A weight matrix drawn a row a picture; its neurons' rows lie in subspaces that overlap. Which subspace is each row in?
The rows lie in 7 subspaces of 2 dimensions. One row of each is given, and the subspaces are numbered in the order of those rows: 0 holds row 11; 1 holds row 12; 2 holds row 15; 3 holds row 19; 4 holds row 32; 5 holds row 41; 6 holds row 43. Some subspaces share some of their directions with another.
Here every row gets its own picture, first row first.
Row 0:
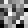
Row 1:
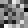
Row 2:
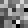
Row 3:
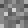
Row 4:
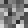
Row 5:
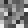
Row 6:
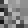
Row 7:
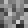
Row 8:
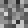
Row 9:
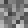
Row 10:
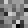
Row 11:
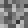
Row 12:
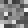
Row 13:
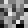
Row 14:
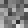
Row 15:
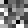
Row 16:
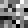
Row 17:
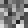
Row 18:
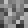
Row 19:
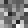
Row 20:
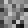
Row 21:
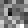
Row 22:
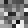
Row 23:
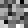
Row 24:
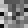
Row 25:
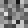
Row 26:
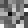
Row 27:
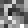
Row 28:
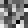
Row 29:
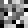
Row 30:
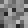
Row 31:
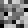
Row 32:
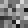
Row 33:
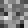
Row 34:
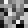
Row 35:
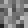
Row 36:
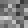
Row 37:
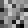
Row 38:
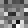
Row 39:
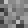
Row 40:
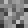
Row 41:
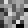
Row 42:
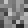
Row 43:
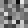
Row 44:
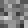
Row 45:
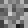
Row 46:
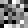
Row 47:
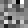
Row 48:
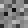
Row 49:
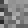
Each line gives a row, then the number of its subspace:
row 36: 4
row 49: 2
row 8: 6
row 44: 4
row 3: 5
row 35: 3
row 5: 1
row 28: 0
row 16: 4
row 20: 5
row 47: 6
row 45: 6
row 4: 5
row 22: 3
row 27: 0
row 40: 1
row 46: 1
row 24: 2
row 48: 5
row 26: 2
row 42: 0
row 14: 4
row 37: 5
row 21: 0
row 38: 3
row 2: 4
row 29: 1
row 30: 5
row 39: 2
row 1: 1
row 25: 6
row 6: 2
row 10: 3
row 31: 1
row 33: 4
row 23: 6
